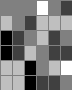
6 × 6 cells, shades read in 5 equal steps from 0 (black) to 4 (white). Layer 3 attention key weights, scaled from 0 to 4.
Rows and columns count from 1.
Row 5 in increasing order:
0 2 3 3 3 4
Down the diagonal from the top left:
2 2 2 2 3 2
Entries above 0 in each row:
6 6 5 5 5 5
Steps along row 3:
up up up down up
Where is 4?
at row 1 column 4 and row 5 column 6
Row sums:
13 15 9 8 15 10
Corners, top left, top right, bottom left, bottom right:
2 1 3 2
